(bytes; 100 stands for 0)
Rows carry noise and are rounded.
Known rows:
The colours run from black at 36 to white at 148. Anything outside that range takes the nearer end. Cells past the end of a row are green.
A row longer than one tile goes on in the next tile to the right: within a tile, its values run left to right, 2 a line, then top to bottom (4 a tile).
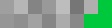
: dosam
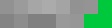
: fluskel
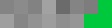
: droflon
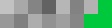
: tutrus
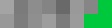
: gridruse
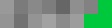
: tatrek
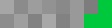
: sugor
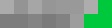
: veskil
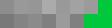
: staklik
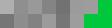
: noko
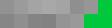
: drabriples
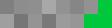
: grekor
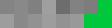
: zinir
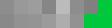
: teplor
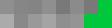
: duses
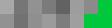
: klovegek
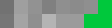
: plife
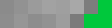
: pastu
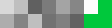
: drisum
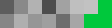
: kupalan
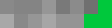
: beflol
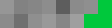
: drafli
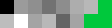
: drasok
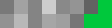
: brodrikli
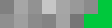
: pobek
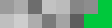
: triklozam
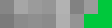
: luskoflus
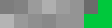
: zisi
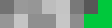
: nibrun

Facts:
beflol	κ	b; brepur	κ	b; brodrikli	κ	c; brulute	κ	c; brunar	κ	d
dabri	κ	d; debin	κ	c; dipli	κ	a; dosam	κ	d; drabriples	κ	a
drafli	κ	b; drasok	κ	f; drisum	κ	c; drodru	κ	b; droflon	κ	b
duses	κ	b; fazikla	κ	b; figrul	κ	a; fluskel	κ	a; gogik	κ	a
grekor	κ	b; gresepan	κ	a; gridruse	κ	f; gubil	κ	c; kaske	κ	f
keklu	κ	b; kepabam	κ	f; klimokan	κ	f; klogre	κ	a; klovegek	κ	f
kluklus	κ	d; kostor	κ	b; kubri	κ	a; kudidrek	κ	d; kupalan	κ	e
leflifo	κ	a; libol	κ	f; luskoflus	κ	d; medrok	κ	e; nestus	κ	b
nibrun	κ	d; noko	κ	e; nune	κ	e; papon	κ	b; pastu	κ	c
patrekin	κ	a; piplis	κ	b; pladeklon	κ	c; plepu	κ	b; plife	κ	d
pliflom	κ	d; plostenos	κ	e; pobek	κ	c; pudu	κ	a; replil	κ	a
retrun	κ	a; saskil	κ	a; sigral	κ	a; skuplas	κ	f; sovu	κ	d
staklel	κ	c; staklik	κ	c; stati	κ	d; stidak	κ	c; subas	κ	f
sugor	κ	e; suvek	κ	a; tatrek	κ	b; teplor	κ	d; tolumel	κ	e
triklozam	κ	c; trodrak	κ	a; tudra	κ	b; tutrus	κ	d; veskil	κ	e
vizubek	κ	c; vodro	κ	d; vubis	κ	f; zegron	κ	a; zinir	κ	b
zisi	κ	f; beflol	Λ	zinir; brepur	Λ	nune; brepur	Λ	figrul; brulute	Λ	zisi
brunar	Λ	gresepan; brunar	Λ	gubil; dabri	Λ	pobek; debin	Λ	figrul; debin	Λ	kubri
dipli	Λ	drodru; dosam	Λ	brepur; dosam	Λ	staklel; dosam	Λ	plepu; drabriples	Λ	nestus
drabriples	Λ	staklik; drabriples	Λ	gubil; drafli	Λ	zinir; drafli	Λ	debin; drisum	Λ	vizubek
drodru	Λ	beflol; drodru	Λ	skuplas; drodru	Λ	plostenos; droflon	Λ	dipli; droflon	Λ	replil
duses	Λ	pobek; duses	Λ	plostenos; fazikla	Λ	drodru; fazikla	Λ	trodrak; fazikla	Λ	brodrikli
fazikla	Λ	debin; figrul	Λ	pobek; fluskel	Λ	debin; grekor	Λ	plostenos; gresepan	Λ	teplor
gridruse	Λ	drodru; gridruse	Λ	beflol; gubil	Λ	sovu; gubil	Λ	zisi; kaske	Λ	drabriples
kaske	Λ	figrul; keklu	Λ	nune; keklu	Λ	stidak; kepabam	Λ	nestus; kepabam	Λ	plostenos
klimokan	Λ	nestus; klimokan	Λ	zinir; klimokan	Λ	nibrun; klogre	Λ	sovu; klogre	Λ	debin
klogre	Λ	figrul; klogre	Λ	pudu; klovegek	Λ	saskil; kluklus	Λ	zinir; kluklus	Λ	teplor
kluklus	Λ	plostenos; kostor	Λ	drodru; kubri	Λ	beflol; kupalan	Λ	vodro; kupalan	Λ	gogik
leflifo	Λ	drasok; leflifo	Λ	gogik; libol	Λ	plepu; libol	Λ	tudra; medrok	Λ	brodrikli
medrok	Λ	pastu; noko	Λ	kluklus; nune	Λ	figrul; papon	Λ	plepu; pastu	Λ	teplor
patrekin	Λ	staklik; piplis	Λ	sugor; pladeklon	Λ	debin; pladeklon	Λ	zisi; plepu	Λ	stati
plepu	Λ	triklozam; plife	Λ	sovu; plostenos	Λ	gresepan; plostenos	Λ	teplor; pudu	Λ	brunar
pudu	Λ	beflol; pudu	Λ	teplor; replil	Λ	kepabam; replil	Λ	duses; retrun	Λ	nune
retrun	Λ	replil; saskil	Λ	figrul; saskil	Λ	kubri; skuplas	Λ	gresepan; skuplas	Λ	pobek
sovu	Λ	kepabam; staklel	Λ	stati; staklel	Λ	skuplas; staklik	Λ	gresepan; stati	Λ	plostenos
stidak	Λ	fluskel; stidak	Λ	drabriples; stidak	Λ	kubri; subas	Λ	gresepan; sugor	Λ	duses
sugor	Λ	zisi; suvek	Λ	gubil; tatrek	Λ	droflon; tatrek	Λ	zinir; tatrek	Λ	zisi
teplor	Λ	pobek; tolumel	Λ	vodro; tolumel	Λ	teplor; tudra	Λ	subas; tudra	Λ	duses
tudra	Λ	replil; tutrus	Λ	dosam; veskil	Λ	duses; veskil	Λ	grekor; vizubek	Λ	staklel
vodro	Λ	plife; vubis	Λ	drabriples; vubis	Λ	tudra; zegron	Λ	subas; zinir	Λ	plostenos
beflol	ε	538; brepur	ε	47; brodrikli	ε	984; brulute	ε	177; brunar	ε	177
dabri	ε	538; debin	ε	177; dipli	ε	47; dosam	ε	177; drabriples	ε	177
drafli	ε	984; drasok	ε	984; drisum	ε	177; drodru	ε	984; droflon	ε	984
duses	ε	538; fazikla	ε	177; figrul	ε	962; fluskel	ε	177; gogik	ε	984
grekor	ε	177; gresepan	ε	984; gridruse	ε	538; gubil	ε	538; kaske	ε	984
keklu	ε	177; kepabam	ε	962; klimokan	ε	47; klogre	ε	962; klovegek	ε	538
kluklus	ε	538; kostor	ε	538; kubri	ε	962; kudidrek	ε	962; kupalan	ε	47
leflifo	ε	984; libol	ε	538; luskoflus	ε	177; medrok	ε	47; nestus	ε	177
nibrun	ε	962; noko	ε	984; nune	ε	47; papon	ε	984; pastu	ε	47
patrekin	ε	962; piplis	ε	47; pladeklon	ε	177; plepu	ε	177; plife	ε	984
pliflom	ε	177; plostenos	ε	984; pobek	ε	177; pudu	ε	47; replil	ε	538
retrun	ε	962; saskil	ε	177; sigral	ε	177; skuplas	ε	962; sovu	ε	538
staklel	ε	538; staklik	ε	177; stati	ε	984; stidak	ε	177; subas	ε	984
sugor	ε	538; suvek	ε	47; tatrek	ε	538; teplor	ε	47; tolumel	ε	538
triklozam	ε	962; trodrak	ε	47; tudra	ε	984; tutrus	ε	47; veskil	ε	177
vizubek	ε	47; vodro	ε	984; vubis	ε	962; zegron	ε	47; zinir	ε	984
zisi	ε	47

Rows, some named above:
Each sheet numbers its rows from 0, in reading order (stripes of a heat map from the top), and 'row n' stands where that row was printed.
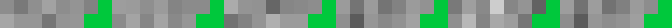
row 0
kepabam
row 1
gresepan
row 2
dabri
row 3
piplis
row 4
brodrikli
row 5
piplis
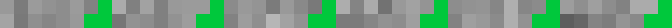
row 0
klimokan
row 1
klogre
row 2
sovu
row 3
suvek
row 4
kudidrek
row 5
brulute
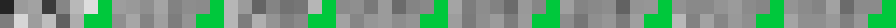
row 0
leflifo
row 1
plostenos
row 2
papon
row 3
tudra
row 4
gridruse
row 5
kaske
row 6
brepur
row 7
subas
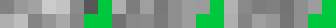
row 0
trodrak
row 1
patrekin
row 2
libol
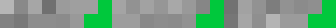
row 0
zegron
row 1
nune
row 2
plife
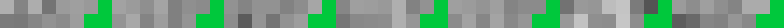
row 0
suvek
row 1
plostenos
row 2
keklu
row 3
brunar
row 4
gresepan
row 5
nibrun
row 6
brulute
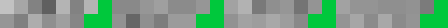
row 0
tutrus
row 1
fazikla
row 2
stati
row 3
replil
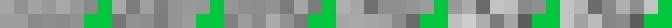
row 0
nune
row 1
klogre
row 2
gubil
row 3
staklel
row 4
triklozam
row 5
vizubek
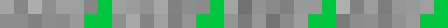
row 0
medrok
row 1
plostenos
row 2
vubis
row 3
retrun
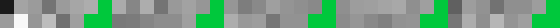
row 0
gogik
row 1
suvek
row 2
skuplas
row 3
sigral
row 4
vodro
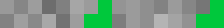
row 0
tolumel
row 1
kluklus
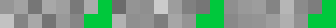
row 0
plepu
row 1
nestus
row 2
teplor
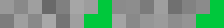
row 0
tolumel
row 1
tudra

